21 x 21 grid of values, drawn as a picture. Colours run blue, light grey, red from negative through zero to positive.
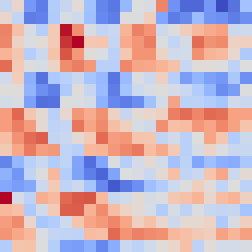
No overall slope runs across the table. Horizontal stripes repeat 3 times down the table. The ninth with the lowest average is the top right. Concentric rings centre on the top right.
